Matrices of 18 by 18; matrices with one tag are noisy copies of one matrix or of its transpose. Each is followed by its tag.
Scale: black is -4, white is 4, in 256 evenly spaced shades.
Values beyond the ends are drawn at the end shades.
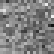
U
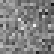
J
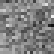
U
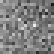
J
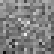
J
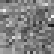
U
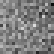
J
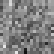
U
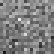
J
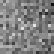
J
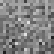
J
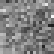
U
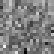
U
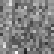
U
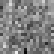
U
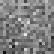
J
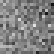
J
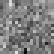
U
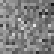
J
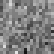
U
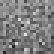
J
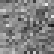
U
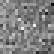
J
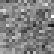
U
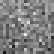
J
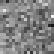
U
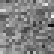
U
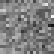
U
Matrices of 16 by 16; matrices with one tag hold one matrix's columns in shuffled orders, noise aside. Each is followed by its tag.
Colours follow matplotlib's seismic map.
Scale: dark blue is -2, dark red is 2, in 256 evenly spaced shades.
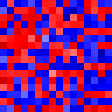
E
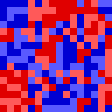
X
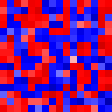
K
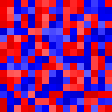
K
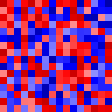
K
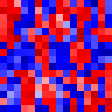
X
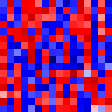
X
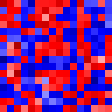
K
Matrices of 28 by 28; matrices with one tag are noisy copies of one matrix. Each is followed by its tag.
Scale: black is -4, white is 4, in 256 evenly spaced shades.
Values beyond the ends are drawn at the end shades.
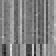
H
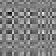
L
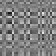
L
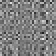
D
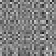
D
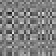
L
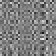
D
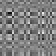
L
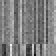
H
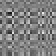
L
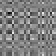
L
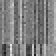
H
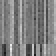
H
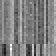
H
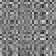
D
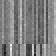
H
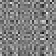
D
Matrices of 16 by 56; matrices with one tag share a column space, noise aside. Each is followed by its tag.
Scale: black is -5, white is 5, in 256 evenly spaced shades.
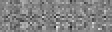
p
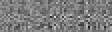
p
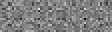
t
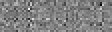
t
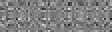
t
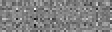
t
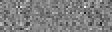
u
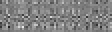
p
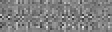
p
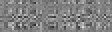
p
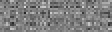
u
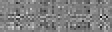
p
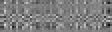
p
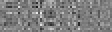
u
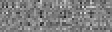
u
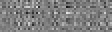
u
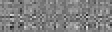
p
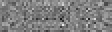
t
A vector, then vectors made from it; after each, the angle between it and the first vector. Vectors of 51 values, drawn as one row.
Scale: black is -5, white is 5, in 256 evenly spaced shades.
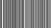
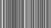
nearly parallel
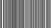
nearly parallel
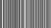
nearly parallel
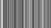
partly aligned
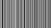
nearly opposite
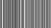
nearly parallel
